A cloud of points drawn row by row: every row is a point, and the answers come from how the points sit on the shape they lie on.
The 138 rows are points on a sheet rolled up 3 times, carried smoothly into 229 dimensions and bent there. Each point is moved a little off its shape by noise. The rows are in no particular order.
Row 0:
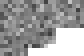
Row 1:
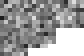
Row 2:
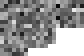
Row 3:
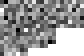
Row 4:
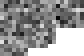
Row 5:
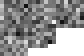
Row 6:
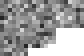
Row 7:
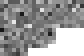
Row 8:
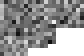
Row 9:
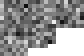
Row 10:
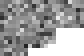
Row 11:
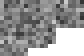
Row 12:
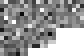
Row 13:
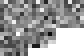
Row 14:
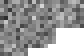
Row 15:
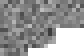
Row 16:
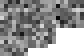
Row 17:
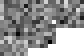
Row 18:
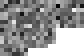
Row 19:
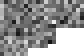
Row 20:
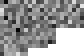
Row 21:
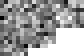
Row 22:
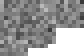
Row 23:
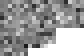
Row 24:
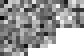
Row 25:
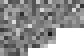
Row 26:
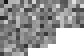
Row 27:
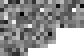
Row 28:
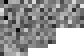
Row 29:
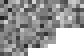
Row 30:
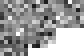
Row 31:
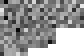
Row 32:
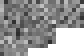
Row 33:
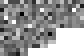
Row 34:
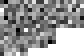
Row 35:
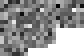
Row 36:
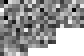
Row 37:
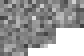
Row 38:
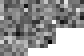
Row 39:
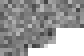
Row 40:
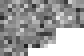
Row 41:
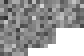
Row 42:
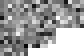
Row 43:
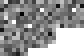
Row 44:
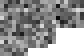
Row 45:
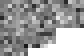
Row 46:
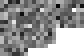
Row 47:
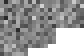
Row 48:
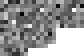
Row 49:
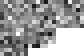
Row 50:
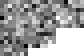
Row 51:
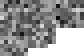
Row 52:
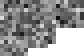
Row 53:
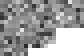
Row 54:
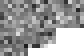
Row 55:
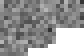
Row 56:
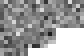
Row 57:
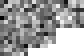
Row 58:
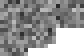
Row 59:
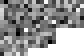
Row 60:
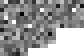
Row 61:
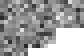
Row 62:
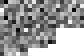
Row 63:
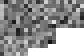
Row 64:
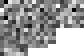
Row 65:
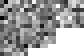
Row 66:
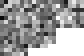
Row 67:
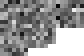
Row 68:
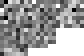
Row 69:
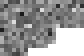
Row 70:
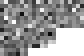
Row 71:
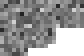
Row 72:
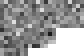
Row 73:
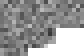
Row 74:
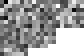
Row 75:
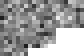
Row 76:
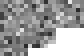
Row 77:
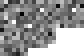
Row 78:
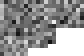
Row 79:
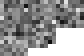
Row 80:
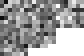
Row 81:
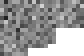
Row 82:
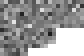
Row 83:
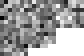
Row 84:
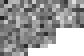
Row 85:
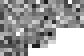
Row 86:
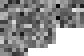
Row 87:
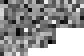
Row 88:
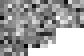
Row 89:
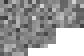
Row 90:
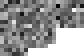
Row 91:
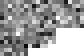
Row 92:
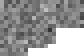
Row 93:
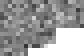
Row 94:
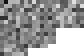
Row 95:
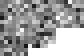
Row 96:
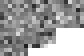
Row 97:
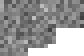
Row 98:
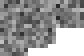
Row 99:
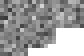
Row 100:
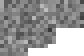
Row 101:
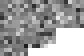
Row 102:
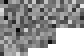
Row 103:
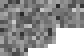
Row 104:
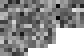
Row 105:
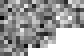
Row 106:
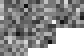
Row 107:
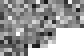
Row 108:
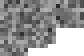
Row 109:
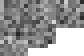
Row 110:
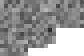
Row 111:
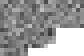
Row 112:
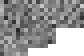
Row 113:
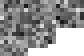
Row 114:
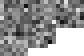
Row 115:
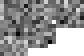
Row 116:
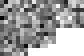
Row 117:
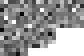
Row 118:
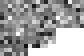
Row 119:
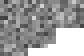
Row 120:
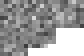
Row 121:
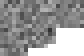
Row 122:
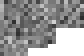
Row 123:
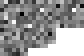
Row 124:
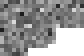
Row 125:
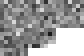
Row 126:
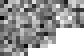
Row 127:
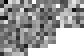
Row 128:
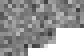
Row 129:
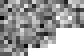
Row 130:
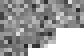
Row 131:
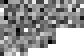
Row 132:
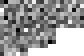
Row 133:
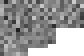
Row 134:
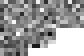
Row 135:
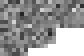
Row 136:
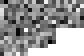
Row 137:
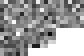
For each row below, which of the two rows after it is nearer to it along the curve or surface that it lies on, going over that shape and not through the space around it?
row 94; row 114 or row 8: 8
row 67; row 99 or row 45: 45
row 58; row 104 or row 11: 11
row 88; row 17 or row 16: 16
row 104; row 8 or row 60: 60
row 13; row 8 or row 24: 24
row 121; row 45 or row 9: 45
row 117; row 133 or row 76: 76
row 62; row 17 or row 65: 65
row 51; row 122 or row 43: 43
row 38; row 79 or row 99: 79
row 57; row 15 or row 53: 53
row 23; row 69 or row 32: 69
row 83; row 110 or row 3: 3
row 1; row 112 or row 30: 112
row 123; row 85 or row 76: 85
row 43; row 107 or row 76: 107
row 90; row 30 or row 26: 30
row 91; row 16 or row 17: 16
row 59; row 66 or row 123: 66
